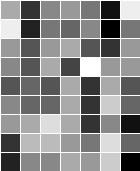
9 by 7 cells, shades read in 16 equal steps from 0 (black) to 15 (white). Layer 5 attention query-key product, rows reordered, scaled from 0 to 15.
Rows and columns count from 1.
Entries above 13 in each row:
1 1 0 1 0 0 0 0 0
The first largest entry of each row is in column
7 1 4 5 4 6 3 6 6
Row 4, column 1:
8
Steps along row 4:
down up down up down same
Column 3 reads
8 7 9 10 5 6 13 11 8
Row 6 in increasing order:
3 6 6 6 8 10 12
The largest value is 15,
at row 4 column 5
